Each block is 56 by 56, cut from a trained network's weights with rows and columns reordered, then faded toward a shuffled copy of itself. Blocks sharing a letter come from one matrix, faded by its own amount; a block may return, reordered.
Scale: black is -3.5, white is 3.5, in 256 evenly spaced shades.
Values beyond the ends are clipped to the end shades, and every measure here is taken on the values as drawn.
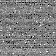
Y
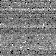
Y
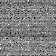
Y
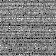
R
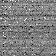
Y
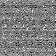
Y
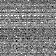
R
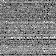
R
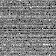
R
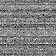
R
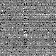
Y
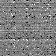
Y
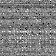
R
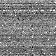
R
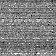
R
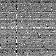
R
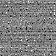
Y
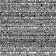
R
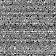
Y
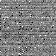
Y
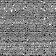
Y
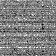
R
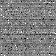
Y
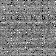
Y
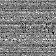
Y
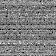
R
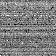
R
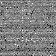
Y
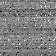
Y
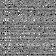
Y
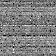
R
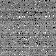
Y
